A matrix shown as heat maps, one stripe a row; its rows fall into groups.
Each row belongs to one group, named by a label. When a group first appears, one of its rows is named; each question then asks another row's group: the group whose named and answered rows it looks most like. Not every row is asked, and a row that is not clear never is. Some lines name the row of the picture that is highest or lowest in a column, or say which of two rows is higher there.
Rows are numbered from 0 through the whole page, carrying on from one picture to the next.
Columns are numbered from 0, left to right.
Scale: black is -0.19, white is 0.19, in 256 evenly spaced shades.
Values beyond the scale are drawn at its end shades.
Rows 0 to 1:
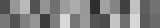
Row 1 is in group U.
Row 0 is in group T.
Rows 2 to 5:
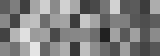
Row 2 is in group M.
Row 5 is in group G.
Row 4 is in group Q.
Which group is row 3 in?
G
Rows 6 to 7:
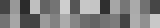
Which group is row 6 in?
U
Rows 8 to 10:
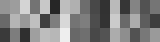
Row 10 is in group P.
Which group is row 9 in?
U
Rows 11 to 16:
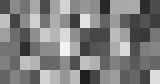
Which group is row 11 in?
U
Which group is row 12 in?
G
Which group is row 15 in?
G
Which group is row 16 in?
M
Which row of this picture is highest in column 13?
11
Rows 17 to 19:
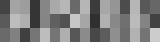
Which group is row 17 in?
T
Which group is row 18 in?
T
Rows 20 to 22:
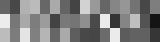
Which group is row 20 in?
G
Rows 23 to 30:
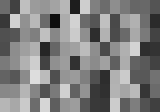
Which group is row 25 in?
T
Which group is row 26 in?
U
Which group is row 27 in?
G
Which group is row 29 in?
U
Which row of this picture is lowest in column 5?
24
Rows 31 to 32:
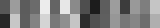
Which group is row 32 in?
M
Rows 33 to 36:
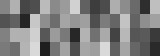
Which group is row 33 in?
M
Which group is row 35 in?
G
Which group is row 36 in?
G
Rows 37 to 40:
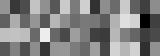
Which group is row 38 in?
U
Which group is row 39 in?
Q
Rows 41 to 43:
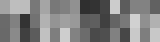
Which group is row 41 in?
Q
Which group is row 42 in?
M
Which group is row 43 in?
M
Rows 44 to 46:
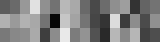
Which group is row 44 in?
P
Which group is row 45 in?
Q
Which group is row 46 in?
U
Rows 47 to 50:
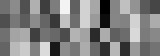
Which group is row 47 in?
U
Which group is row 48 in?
U
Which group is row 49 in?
T
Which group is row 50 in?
Q
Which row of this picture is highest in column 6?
47
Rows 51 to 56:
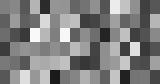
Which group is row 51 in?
U
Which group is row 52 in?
M
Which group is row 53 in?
P
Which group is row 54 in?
T
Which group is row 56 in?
Q
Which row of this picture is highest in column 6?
53
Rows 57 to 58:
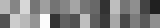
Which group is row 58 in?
Q
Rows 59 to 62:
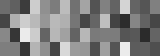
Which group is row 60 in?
T
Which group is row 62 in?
P
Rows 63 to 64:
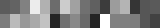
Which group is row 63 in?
P
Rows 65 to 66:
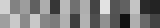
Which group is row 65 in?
T
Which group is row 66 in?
T
